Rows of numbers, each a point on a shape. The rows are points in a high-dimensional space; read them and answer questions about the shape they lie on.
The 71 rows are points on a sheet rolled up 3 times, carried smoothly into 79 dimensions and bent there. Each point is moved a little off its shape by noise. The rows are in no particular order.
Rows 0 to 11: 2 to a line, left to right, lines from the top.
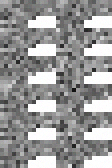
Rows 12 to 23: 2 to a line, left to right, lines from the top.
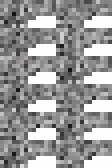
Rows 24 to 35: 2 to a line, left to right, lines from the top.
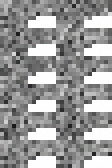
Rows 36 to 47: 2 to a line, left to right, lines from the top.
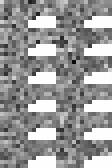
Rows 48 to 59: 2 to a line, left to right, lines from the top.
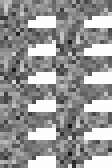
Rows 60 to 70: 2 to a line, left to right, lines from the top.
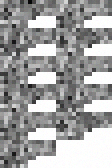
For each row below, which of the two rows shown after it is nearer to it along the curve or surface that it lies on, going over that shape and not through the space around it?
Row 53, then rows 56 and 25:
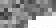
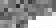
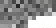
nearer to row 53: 56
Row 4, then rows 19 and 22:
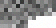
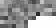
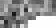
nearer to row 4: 19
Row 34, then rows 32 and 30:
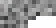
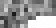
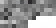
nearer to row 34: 30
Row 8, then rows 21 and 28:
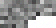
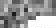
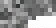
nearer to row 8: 28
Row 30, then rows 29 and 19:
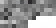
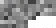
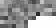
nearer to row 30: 29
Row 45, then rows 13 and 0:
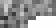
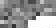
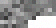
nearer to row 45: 13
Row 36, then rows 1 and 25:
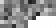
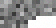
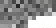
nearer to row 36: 25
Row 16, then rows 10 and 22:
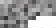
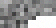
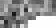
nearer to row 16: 10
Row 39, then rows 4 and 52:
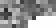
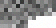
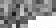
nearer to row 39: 4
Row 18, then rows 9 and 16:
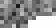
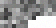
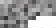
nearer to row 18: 16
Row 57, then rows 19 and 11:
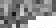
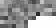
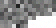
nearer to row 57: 11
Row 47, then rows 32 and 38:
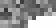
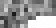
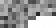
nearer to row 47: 38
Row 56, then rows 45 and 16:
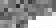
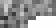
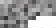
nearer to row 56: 16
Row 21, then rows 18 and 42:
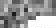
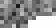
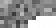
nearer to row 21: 18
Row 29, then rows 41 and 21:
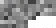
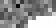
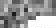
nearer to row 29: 41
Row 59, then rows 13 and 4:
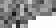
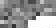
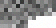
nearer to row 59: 4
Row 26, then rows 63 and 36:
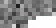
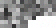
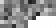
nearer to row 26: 63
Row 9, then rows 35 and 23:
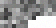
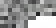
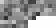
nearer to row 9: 23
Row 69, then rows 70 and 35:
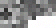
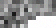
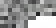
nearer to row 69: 35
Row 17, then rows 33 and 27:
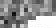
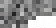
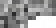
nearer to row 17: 27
